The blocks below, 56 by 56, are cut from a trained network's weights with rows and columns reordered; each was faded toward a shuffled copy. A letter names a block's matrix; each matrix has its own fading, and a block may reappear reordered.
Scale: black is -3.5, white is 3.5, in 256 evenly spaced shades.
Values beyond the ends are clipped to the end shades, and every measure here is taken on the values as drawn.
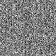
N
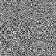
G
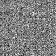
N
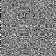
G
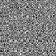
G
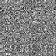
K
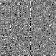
G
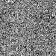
N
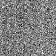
N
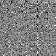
G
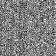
N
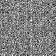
N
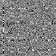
G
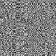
G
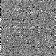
G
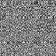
K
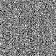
N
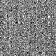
N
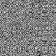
K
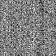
N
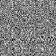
K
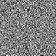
G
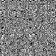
K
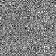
K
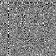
G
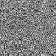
K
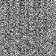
N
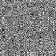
K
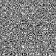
K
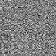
K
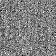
N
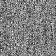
N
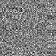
K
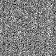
N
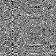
G
